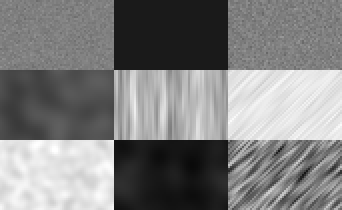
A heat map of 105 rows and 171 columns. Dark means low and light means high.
It is made of 3 by 3 panels. Panel 1,1: middling, fine-grained, faint in contrast. Panel 1,2: very low, flat. Panel 1,3: middling, fine-grained, faint in contrast. Panel 2,1: low, smooth, faint in contrast. Panel 2,2: high, streaked downward. Panel 2,3: very high, slanting up to the right, faint in contrast. Panel 3,1: very high, blotchy, faint in contrast. Panel 3,2: very low, smooth, faint in contrast. Panel 3,3: middling, slanting up to the right, strong in contrast.
